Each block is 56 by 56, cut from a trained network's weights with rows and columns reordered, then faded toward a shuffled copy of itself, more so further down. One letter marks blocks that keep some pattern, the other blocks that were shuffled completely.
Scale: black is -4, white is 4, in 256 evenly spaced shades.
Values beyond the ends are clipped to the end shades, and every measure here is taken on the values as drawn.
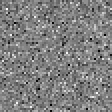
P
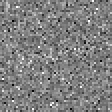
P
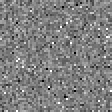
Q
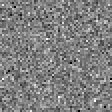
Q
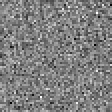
P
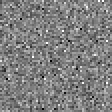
P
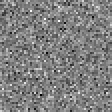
P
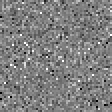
P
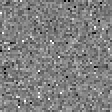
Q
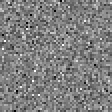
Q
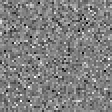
Q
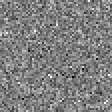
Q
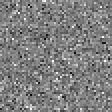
P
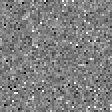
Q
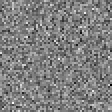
P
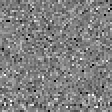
Q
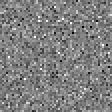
Q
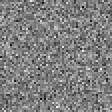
Q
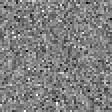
P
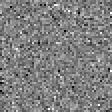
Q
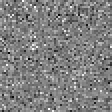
Q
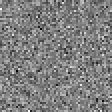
P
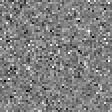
Q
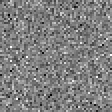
P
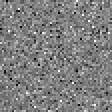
P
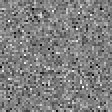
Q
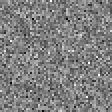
P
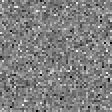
P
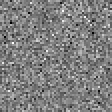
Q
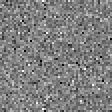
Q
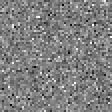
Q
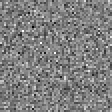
P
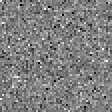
P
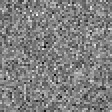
Q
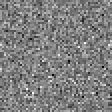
P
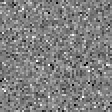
P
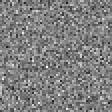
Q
